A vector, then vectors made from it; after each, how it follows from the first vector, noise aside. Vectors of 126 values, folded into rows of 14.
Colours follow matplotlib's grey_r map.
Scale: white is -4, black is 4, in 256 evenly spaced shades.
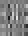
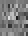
sign-scrambled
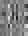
negated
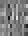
copied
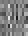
negated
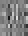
copied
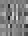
copied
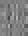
shrunk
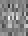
sign-scrambled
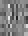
negated
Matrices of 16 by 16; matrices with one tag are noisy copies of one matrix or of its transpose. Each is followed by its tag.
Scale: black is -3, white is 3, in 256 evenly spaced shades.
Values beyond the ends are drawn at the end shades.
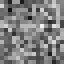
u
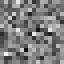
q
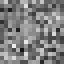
u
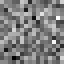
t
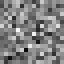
q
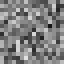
q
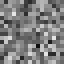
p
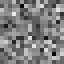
p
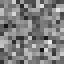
p
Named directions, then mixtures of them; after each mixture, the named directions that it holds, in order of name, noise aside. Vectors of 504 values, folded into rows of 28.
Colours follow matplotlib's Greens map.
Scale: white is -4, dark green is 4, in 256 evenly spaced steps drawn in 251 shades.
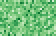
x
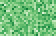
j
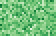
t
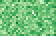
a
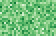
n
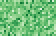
x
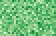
a, j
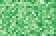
a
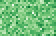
a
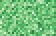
a, j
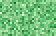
n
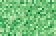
n, x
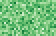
n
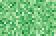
a, n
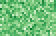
t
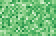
a, n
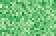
n, t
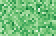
j, n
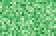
n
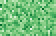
t, x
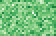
a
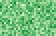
n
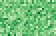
n, x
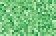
j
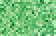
a, j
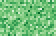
n, x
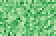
x
